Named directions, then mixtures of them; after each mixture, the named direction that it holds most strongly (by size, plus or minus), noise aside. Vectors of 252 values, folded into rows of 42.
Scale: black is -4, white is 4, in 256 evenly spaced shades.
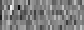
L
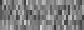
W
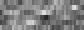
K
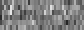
L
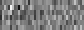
L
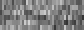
W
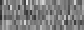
W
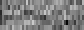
K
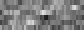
K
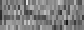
W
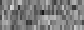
L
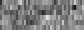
K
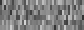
W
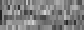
K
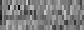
L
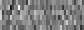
L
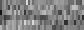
K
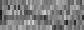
K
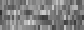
K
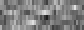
K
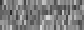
W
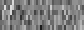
L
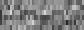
K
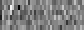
L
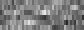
K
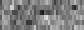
K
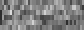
K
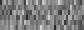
W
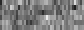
K
